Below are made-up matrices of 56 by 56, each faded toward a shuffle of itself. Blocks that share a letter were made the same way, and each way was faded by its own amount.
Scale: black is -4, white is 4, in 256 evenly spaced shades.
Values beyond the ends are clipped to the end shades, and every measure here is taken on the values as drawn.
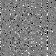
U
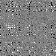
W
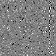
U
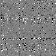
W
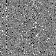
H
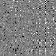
U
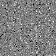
H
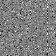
H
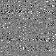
W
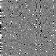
U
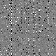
U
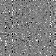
U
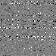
W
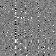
U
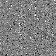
H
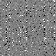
U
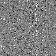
H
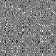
U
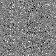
H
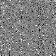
H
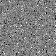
H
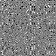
U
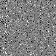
H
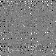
W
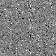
H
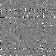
W
